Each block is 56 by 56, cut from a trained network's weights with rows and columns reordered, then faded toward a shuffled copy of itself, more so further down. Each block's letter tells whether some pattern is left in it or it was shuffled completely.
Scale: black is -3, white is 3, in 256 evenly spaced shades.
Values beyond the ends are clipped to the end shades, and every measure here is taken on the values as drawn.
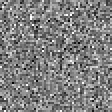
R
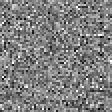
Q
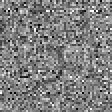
Q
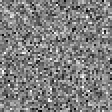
R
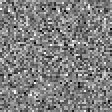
Q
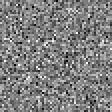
R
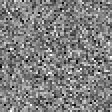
R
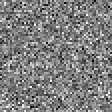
R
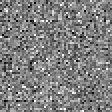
Q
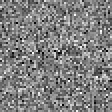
Q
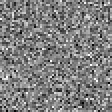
Q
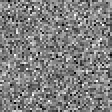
R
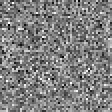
Q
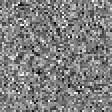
Q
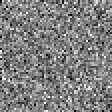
Q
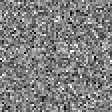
R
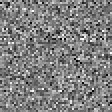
Q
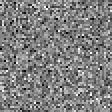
Q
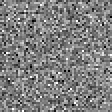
R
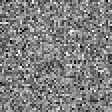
R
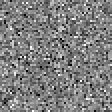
R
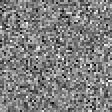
R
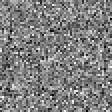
R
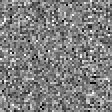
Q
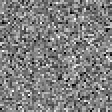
R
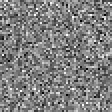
R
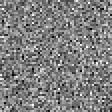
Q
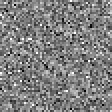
R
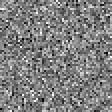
R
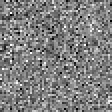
Q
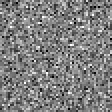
R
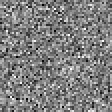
R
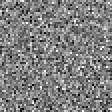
R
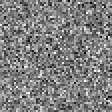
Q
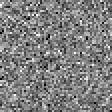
R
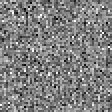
Q
